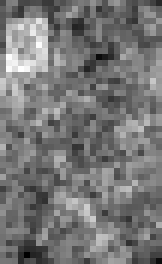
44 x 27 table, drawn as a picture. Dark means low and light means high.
Odd patch: higher, in the top left. Ninth with the highest average: top left. Grain: blotchy. Mirror symmetry: none.
